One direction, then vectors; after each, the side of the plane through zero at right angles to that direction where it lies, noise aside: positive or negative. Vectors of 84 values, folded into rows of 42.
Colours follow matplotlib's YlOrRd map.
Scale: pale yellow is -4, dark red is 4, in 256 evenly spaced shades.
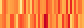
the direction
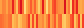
negative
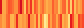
negative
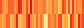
negative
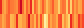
negative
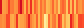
negative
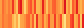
negative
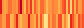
negative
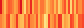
negative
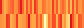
negative
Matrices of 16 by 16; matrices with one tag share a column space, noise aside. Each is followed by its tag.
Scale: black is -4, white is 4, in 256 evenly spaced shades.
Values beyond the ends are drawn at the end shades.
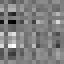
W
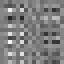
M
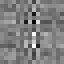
W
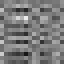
M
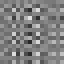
M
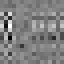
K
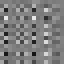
M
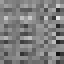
M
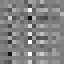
M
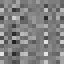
M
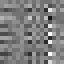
M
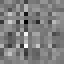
W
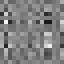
W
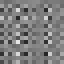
M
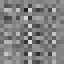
M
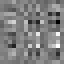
W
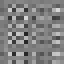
M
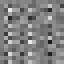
M
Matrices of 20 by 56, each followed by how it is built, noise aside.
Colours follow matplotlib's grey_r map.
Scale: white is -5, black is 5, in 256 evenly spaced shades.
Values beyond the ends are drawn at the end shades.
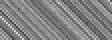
Toeplitz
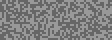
noise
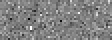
noise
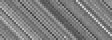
Toeplitz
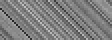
Toeplitz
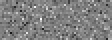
noise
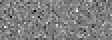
noise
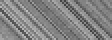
Toeplitz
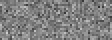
noise
